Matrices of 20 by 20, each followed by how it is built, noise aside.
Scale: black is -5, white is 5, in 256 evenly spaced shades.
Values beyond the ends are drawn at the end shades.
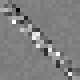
banded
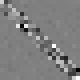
banded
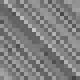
Toeplitz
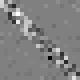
banded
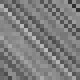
Toeplitz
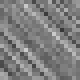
Toeplitz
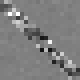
banded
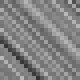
Toeplitz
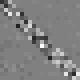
banded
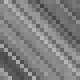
Toeplitz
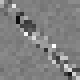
banded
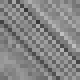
Toeplitz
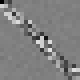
banded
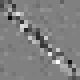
banded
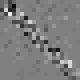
banded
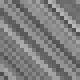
Toeplitz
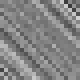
Toeplitz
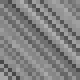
Toeplitz
